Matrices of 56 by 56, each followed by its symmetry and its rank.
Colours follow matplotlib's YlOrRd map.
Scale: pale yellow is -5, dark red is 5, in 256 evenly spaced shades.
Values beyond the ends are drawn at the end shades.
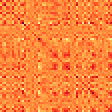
symmetric, rank five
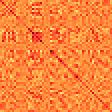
symmetric, rank five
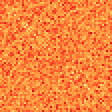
symmetric, full rank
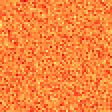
antisymmetric, full rank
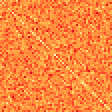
symmetric, full rank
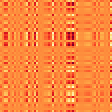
neither, rank one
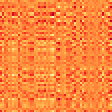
neither, rank three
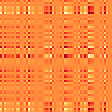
neither, rank one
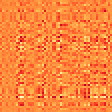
neither, rank three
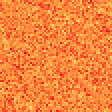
antisymmetric, full rank
